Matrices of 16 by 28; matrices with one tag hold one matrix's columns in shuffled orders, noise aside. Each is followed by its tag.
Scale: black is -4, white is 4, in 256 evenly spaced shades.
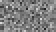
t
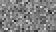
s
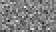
s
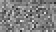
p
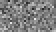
t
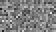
p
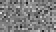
p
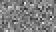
t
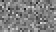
t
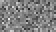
t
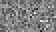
p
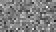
s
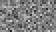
p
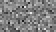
s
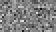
p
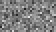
p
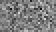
t
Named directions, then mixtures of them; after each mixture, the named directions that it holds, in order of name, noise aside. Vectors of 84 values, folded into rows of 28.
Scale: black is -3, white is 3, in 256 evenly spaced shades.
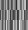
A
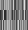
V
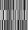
V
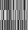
V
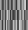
A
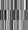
A, V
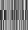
V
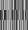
V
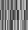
A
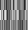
A, V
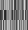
V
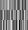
A, V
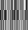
A, V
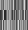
V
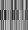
A, V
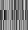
V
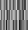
A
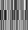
A, V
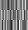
A, V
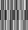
A, V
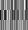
A, V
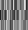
A, V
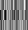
A, V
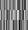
A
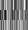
A, V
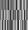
A, V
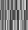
A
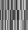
A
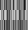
A, V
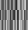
A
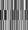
A, V
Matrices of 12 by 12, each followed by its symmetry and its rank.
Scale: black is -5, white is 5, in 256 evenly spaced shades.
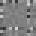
antisymmetric, rank two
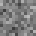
neither, full rank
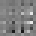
antisymmetric, rank two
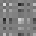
symmetric, rank one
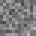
symmetric, full rank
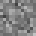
symmetric, full rank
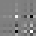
symmetric, rank one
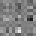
antisymmetric, rank two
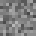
neither, full rank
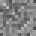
symmetric, full rank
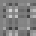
symmetric, rank one
